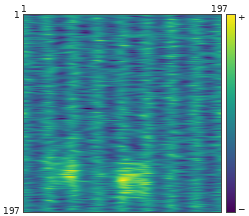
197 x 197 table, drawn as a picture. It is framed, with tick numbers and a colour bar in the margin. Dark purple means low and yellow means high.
Stripes running up and down repeat 8 times from left to right. The ninth with the highest average is the bottom middle. Two bumps rise from the field.
